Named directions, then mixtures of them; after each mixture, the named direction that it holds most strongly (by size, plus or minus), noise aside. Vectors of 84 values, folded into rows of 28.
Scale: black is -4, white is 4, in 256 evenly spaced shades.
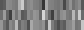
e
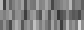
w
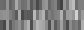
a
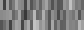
w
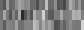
e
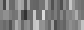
a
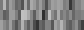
w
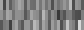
w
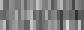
a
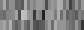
a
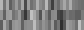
w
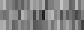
a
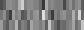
e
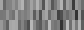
a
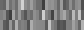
e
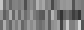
w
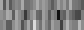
w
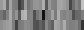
e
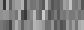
w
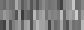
a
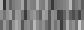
w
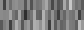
w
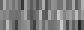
w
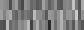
a
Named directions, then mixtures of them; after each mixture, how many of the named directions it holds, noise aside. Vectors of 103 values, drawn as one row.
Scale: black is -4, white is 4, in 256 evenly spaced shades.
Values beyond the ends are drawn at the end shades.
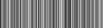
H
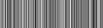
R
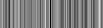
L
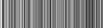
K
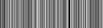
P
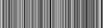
three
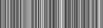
two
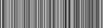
three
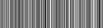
three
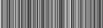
one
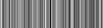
three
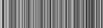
one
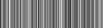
one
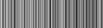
three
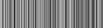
two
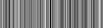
one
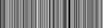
two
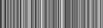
three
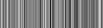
three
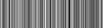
three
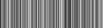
one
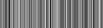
one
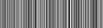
two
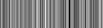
two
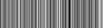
three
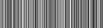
one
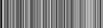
one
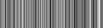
three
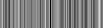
one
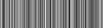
three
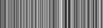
three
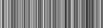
two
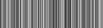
one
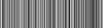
three
